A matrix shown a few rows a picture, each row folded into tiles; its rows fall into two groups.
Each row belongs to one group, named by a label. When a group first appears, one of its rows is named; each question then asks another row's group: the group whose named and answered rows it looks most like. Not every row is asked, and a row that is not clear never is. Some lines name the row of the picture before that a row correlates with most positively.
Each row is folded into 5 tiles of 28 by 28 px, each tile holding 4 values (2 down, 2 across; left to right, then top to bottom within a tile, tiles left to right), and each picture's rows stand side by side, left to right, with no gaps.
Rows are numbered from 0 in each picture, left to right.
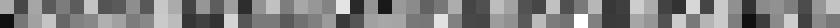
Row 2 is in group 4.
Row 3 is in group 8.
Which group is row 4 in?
8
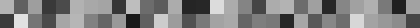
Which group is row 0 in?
8
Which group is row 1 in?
8
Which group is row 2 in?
8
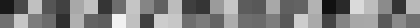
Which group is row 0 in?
8
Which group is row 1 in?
8
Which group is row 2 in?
8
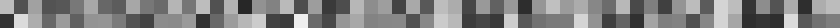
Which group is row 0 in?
8
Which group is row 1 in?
4
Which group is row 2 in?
8
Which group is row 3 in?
4
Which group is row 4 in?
4
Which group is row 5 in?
4
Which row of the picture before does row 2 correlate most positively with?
2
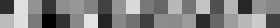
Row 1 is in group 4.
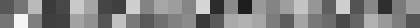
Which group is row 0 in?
8
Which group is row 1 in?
4
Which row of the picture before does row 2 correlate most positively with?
1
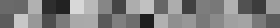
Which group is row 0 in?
8
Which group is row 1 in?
8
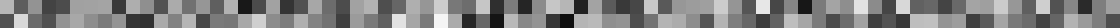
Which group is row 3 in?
4
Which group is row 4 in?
8
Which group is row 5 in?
4
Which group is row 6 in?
4
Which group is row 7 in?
4
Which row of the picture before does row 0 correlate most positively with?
0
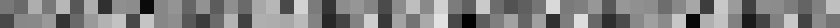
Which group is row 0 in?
4
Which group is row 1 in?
4
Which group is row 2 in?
4
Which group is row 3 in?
4
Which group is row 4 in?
4
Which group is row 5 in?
4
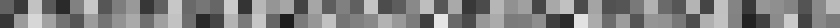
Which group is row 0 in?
8
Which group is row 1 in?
4
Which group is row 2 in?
8
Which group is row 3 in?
8
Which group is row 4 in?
8
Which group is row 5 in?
4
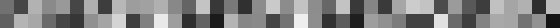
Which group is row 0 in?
4
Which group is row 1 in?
4
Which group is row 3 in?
8
